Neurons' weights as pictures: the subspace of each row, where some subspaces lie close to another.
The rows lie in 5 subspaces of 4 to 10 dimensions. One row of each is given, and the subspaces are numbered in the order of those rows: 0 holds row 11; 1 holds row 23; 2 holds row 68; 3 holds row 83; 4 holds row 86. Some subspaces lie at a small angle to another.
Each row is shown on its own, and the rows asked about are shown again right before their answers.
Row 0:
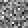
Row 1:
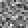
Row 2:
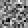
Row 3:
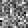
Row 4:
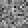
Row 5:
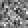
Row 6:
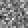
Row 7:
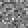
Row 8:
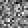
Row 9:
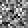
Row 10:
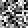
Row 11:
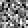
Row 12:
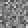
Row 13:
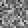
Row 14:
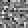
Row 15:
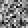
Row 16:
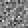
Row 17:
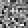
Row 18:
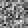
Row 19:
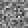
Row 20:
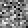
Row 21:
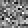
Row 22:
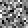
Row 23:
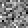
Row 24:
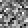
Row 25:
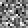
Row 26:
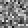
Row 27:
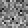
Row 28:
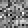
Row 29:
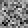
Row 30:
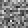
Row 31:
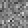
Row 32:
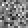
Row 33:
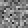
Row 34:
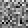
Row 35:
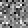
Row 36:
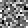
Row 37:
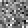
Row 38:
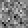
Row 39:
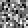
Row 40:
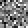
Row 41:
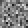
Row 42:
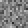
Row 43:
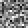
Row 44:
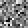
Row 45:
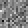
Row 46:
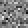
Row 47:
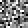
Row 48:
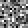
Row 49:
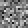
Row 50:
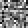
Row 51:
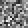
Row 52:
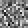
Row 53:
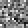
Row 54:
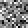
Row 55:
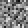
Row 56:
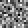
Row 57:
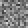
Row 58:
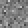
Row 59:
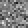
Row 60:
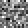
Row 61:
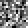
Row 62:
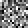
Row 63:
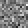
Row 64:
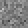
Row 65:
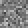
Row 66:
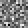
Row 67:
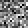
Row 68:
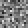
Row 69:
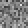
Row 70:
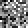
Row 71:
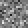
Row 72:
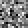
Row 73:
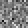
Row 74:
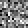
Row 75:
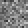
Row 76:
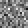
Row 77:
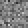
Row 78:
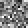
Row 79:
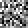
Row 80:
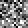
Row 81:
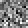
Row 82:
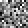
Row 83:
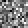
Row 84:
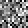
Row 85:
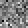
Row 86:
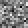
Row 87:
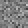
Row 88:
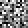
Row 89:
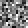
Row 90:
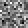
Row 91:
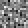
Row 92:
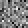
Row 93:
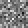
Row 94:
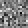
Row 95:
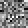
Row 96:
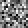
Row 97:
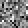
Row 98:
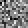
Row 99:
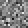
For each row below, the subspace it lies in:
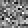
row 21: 4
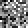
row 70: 3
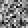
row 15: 3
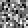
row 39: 0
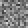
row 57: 3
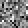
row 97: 1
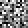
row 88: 2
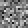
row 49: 0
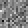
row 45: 2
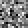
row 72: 3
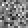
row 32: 3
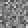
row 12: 3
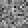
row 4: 4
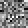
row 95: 1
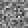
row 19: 1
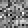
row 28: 1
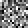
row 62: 2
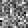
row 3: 3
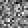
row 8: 4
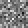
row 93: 2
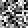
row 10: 3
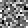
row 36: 0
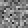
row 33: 0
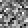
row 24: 1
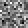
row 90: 3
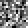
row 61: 3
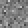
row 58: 1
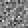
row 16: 1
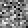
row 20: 3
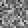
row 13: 3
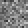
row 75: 3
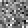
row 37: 3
